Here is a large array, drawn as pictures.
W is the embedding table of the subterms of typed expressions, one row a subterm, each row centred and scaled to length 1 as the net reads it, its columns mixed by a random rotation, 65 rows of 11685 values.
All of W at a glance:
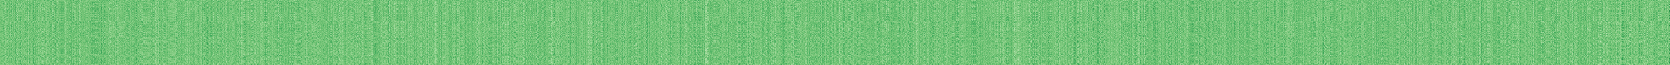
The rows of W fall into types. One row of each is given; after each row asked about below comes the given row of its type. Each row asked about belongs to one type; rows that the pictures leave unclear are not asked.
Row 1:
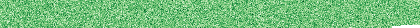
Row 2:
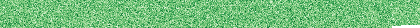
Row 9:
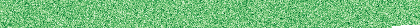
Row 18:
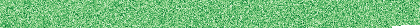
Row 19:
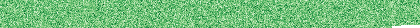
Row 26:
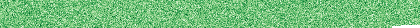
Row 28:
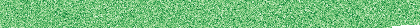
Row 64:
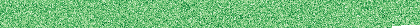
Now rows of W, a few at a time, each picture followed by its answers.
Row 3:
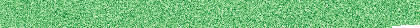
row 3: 28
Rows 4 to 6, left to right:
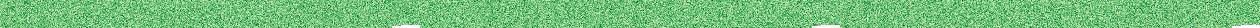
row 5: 9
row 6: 18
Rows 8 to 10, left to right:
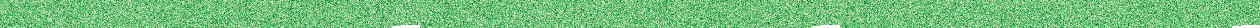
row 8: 9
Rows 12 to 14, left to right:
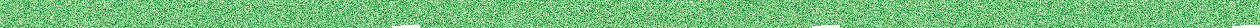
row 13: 2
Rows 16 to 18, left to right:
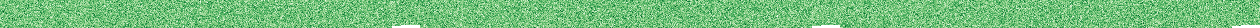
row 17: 19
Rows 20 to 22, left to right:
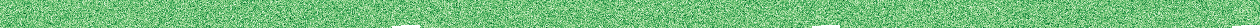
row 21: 28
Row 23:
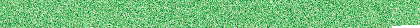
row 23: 2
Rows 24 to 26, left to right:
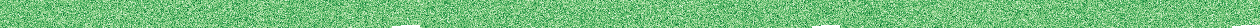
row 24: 1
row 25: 18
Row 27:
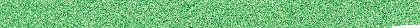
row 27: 64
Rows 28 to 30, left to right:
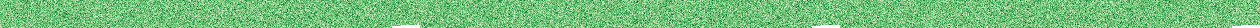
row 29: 9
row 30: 2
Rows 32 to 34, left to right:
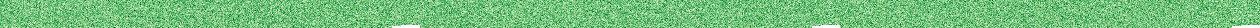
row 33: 26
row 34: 2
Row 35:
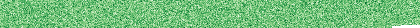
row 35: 26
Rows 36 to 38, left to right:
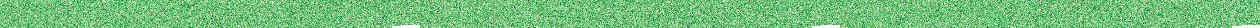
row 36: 64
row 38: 19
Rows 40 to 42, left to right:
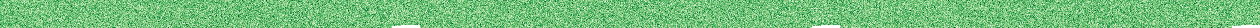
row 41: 2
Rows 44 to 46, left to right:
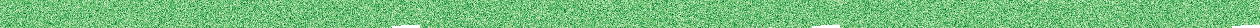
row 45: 1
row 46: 64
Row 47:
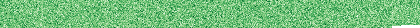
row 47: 19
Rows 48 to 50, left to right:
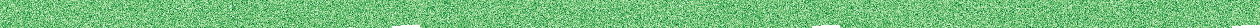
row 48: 1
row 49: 18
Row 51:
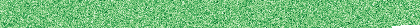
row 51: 9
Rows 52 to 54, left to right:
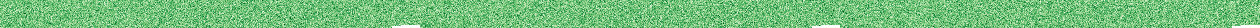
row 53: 18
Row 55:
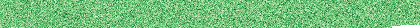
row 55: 28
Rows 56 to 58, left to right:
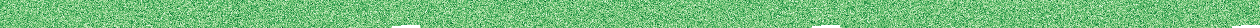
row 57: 2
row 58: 18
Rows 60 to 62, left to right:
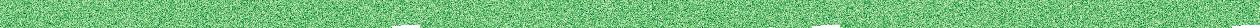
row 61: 1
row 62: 18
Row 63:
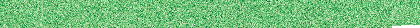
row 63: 19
